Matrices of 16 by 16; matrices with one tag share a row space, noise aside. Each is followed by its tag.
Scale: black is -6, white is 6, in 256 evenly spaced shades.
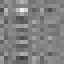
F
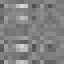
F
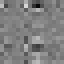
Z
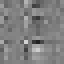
Z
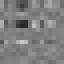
F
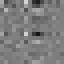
Z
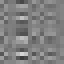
F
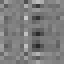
Z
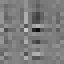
Z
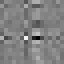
Z
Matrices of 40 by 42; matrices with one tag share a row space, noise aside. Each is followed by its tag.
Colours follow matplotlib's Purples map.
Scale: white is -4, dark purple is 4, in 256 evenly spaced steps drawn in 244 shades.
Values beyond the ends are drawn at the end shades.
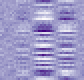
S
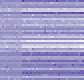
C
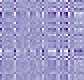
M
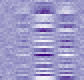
S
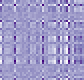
M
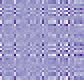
M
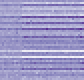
C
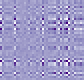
M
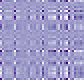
M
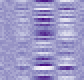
S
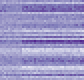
C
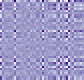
M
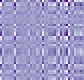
M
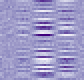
S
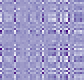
M
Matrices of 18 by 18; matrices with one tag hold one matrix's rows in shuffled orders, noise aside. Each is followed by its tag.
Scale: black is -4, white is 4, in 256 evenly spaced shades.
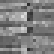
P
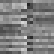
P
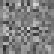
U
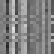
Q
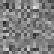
U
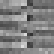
P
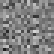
U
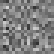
U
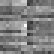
P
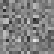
U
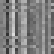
Q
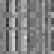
Q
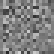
U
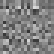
U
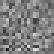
U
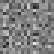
U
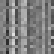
Q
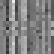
Q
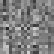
U
